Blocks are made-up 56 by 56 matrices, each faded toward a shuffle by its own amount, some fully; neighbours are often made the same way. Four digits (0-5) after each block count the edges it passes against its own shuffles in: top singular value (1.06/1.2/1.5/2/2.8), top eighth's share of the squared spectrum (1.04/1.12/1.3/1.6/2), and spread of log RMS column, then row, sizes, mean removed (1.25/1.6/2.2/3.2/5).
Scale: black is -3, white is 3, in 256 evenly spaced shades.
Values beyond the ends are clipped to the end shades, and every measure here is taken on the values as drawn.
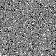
1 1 0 0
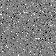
1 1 0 1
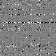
3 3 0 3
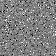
0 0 0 0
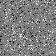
0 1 1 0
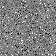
1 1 0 0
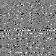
2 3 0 3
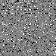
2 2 1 2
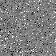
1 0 0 0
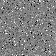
0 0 0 0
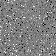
0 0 0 0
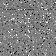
1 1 0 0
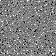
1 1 0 1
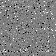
1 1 0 1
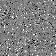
0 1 0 1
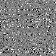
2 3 1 3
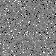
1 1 0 0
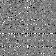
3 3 1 2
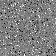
0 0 0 0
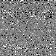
1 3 1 3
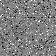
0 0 0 0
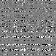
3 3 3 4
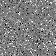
0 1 0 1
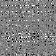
2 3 3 3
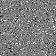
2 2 0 2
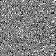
3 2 1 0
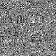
3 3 1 1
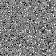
2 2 0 0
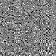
4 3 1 1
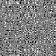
4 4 2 2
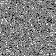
3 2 0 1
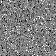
2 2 1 0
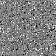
3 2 0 1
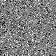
2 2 0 0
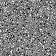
1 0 0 0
